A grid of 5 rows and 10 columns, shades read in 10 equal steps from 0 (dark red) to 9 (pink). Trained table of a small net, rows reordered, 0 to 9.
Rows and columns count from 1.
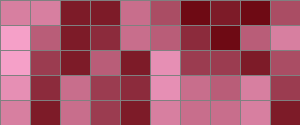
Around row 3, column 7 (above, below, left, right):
2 6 8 3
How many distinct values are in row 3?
6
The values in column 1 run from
7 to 9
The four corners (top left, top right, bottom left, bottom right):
7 4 7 1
